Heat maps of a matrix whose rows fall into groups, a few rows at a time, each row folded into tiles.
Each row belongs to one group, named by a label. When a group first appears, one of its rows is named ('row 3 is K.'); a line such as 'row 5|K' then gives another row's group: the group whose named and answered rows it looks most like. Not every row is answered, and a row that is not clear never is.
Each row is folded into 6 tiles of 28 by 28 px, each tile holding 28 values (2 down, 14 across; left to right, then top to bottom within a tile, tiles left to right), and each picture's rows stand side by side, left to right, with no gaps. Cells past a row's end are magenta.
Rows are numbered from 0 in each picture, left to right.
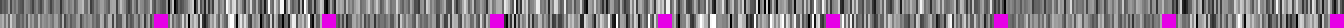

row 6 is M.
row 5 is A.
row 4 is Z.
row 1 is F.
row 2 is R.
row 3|R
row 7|F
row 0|A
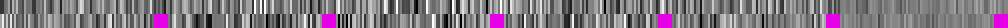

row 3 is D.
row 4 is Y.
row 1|Y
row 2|R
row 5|M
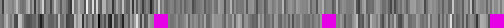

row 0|Y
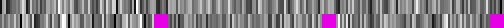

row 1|R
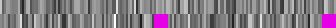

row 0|D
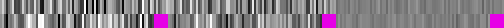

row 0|Z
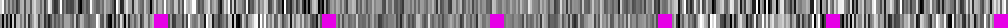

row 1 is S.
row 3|S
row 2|D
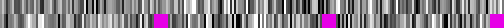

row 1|S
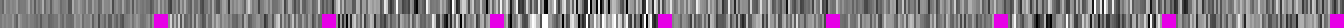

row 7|F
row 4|S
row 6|Y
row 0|Y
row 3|Z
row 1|A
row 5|M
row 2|R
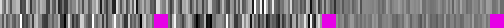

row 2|M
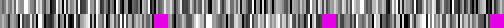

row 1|Z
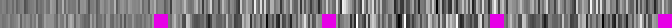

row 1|Y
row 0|M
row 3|Y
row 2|D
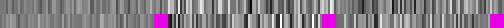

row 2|M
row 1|R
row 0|A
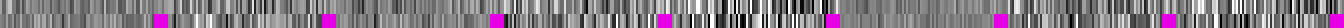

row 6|D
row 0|D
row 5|M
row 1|Z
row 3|R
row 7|S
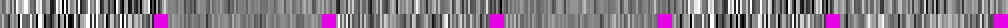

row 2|A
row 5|Z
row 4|S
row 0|S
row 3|A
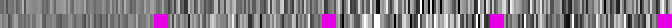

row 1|F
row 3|D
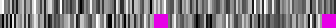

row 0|R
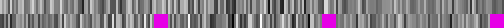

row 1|D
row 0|R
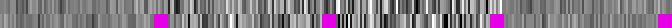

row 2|R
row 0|M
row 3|M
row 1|F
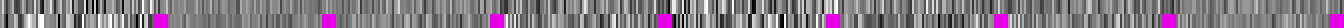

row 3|A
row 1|Y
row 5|Y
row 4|R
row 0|Z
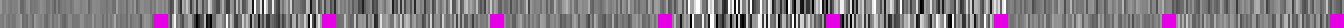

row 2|M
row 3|M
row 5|R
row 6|M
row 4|S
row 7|A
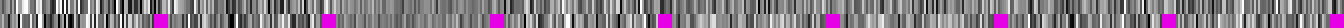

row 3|F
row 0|S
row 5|Z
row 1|D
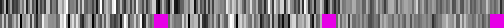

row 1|F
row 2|A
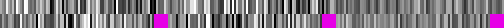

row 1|S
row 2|A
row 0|S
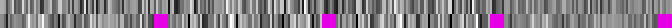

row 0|Z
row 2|F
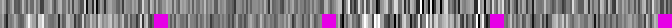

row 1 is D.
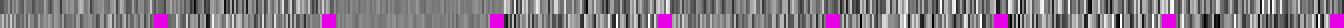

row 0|A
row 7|Y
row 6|R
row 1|M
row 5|F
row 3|R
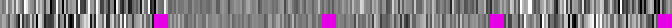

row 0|S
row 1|A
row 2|S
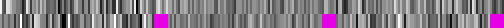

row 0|D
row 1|D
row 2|F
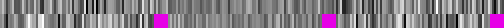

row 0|Z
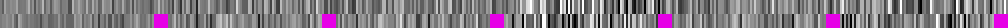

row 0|Y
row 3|S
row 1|Y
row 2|F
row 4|F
